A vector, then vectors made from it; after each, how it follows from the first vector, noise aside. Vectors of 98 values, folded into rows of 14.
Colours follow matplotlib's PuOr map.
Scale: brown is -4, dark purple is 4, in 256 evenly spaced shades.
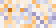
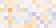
shrunk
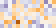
wrapped around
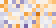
wrapped around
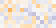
shrunk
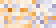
sign-scrambled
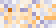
sign-scrambled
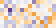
negated
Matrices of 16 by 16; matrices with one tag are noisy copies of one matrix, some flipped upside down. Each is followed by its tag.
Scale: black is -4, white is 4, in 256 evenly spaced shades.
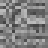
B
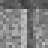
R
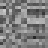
B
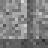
R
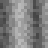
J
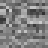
B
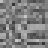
B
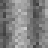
J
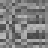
B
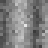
J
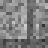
R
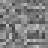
B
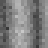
J
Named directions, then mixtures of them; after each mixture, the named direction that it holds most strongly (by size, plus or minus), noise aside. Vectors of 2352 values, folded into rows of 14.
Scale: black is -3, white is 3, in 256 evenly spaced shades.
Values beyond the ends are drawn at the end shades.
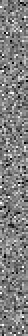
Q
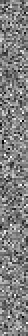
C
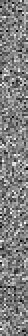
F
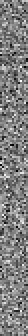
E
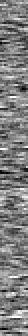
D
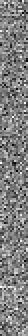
F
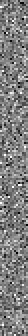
Q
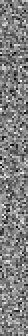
E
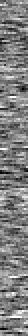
D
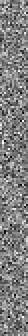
C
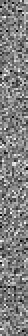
F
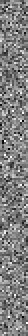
C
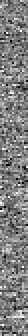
Q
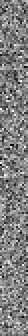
E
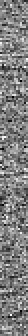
E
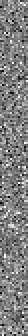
Q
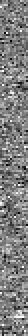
Q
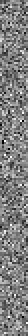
C
